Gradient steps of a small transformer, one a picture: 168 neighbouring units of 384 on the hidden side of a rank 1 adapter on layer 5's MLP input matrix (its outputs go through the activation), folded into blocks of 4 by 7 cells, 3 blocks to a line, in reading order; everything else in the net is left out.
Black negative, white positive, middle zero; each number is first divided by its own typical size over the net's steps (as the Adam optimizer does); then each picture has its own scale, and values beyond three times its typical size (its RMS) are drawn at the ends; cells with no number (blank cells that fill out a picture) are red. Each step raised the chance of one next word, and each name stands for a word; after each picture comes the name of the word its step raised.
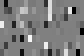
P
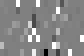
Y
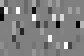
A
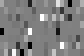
A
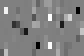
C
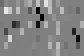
C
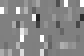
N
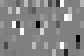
N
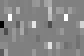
C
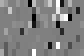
Y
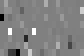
Y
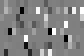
P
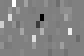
N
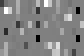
C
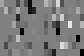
A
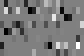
A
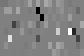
C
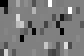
P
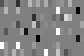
C
